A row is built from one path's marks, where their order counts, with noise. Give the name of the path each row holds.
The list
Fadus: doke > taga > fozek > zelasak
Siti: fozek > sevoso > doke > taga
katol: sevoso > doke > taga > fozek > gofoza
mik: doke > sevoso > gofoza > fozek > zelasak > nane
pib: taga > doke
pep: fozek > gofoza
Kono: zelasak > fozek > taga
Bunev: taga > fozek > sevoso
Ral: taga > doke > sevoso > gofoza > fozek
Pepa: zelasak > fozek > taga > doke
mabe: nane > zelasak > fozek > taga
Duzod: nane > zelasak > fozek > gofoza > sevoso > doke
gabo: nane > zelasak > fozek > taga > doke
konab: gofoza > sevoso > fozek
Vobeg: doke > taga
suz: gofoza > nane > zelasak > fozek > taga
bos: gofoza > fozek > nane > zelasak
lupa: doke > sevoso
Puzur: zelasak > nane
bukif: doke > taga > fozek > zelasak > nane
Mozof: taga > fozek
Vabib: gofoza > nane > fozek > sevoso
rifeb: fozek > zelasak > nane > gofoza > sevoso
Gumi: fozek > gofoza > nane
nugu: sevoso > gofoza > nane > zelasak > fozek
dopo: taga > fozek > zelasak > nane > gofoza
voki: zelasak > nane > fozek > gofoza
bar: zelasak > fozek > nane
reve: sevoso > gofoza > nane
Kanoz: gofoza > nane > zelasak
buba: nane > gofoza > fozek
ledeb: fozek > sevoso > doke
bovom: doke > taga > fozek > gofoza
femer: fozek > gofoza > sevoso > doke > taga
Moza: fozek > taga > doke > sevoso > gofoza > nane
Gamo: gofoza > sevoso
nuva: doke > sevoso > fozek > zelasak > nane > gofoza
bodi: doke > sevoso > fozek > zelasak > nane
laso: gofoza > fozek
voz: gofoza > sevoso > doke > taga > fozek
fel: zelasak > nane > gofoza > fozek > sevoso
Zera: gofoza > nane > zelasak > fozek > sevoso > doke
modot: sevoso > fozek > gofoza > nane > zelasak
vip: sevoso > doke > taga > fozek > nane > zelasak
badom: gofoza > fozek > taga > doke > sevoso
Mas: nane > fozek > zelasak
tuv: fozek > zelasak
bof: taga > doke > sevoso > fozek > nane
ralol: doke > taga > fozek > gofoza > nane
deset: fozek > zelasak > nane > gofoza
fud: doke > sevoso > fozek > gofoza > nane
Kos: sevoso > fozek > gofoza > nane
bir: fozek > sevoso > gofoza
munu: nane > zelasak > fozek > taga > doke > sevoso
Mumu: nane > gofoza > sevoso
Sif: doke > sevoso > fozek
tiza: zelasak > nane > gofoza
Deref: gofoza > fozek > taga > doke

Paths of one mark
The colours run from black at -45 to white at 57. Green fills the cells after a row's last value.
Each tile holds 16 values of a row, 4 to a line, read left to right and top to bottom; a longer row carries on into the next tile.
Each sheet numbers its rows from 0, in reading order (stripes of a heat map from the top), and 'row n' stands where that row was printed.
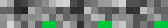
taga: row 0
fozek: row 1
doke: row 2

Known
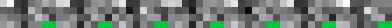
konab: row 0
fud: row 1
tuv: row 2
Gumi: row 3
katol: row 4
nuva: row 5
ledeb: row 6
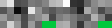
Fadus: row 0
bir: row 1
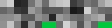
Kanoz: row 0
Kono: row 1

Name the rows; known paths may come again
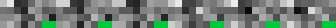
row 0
nuva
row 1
Kos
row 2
reve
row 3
lupa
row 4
katol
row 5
Pepa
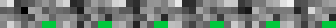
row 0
bovom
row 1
deset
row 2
fud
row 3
Gamo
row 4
suz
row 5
munu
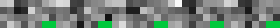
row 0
Kono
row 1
bodi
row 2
pib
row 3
bir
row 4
Gumi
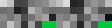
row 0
bukif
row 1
modot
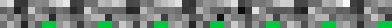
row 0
Mas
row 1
Bunev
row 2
mabe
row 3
mik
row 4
Fadus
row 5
Mozof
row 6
konab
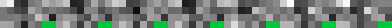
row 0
Vabib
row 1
tiza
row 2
ralol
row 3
Kanoz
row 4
Vobeg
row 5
Zera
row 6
ledeb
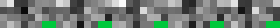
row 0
pep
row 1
bar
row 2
Sif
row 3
Puzur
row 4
tuv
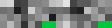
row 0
vip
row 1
femer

